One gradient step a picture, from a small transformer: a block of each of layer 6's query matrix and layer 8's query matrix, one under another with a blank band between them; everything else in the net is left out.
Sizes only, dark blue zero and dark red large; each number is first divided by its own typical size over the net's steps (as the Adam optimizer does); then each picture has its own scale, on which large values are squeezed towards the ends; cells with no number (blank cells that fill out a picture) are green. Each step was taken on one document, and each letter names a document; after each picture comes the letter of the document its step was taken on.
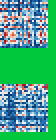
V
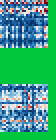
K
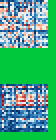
V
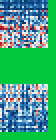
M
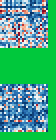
M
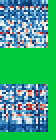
M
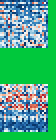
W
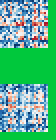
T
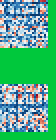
W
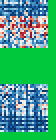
V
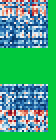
T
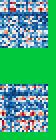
V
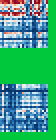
V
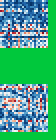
M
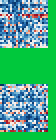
T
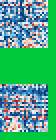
W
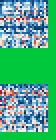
T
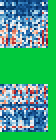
W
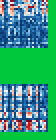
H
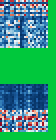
H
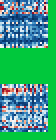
K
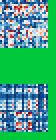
H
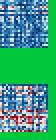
H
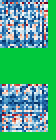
K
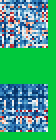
H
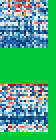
T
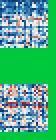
T
